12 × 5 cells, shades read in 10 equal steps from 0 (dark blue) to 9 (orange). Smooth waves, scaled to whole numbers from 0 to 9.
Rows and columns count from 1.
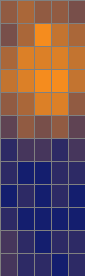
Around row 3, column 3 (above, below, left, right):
9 9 8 8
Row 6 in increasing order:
3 3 4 5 5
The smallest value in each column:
0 0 0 0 0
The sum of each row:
25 32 37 40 32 20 8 3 2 1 5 5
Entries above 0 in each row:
5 5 5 5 5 5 5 3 2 1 4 4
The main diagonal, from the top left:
5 6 8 9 5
